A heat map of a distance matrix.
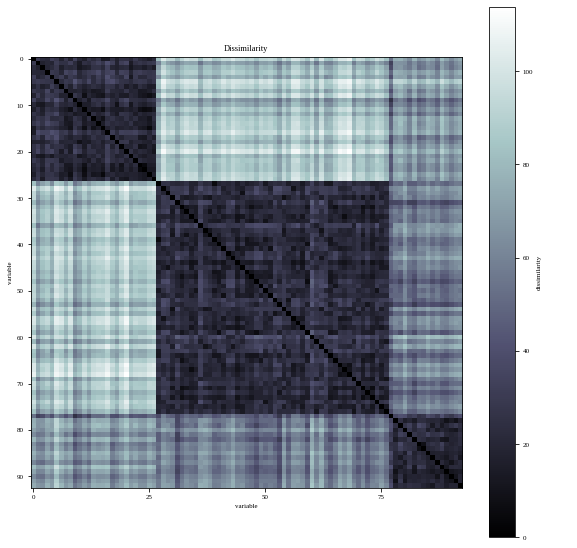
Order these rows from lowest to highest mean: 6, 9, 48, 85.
48, 9, 85, 6
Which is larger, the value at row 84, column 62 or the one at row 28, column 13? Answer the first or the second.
the second
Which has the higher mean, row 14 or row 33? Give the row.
14
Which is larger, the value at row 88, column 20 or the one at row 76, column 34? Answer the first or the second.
the first
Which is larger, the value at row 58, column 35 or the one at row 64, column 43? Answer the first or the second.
the second
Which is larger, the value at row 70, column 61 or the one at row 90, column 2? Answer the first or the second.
the second
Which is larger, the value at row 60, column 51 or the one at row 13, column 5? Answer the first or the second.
the first
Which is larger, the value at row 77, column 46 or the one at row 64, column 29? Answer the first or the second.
the first
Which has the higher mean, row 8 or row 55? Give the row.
8
